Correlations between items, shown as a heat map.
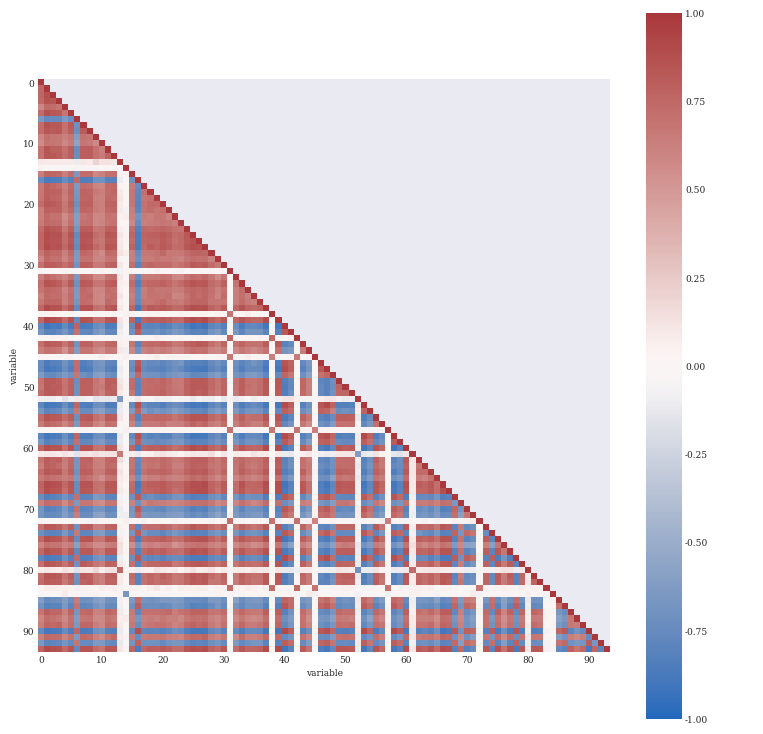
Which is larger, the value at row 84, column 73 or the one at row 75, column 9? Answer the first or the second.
the second
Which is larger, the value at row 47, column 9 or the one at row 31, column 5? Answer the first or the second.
the second
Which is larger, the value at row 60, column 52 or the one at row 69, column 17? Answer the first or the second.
the second
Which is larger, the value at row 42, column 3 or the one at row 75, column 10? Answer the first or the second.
the second
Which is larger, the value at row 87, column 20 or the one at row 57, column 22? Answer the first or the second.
the first
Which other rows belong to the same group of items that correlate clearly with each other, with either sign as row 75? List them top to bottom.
0, 1, 2, 3, 4, 5, 6, 7, 8, 9, 10, 11, 12, 15, 16, 17, 18, 19, 20, 21, 22, 23, 24, 25, 26, 27, 28, 29, 30, 32, 33, 34, 35, 36, 37, 39, 40, 41, 43, 44, 46, 47, 48, 49, 50, 51, 53, 54, 55, 56, 58, 59, 60, 62, 63, 64, 65, 66, 67, 68, 69, 70, 71, 73, 74, 76, 77, 78, 79, 81, 82, 85, 86, 87, 88, 89, 90, 91, 92, 93
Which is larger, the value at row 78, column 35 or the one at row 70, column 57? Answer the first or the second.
the second
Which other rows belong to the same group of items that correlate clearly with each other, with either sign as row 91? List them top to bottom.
0, 1, 2, 3, 4, 5, 6, 7, 8, 9, 10, 11, 12, 15, 16, 17, 18, 19, 20, 21, 22, 23, 24, 25, 26, 27, 28, 29, 30, 32, 33, 34, 35, 36, 37, 39, 40, 41, 43, 44, 46, 47, 48, 49, 50, 51, 53, 54, 55, 56, 58, 59, 60, 62, 63, 64, 65, 66, 67, 68, 69, 70, 71, 73, 74, 75, 76, 77, 78, 79, 81, 82, 85, 86, 87, 88, 89, 90, 92, 93
